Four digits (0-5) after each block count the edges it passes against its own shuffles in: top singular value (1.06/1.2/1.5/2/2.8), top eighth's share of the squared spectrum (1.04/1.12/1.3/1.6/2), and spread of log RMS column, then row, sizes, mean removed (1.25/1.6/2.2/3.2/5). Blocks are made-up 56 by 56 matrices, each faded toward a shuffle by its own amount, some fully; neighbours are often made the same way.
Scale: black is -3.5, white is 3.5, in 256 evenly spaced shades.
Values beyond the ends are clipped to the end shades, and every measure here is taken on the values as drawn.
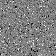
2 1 0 0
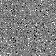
3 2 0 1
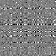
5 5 2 3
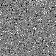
0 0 0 0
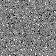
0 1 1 0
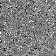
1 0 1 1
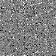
1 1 2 1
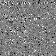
1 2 1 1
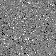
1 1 0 0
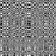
5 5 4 4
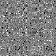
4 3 2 1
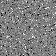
0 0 0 0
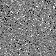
1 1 0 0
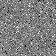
0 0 0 0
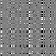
5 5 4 3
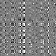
5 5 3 3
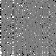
4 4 2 1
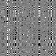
5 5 3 2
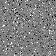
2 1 0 0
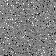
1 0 0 0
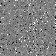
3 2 2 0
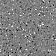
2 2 0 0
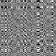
5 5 3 3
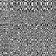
4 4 3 3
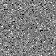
3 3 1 1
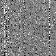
2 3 3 0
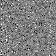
1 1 1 0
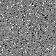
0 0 1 0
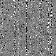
2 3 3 0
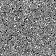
1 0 0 0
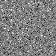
0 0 0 0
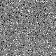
0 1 0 0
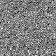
2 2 0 0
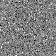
2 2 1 0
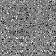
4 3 1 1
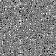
3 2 1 0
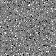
2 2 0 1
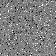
2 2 0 0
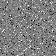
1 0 0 0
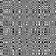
5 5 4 3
